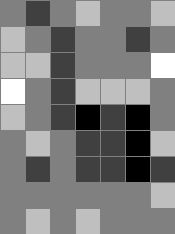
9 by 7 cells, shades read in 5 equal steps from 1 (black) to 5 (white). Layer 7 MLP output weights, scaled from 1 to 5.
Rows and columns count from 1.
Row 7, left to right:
3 2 3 2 2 1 2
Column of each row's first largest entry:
4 1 7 1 1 2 1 7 2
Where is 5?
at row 3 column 7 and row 4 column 1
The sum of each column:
32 28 23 26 25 21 31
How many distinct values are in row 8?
2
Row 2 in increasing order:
2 2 3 3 3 3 4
